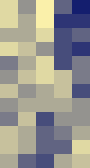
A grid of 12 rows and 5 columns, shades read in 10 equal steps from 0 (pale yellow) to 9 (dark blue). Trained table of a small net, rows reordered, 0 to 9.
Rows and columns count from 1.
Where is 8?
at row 2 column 4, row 2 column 5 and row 4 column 5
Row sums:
20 20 20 22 21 14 18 17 22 19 18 21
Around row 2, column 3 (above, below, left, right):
0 1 3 8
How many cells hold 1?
7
